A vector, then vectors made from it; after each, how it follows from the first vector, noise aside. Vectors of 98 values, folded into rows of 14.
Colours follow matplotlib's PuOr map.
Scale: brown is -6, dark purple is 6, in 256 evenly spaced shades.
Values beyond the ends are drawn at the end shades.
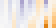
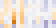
wrapped around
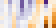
scaled up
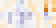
wrapped around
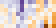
scaled up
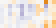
wrapped around
